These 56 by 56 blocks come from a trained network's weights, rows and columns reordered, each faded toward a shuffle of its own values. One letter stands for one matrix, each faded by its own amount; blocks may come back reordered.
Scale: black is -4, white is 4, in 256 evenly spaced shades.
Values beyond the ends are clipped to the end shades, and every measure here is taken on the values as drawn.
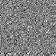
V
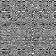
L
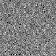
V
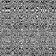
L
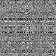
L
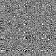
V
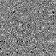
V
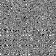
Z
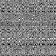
L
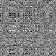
L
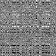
L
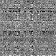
L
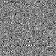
Z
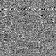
V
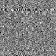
Z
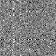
Z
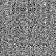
Z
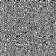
Z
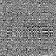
L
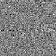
V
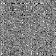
Z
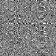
V
